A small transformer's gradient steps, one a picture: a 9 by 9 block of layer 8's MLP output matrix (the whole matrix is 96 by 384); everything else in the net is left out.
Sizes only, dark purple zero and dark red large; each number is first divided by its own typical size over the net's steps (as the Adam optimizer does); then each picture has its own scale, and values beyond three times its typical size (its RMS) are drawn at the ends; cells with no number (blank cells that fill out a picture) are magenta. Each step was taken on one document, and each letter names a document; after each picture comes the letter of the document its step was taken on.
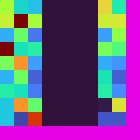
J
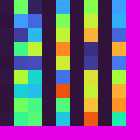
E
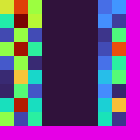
J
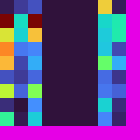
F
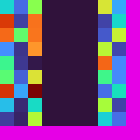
F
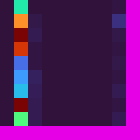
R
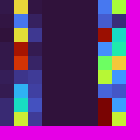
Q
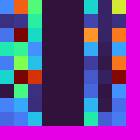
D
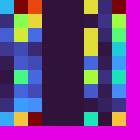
D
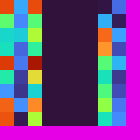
F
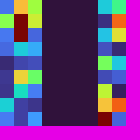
J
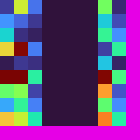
J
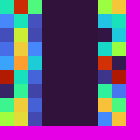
J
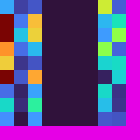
F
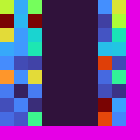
F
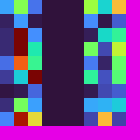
D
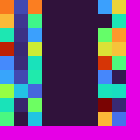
F
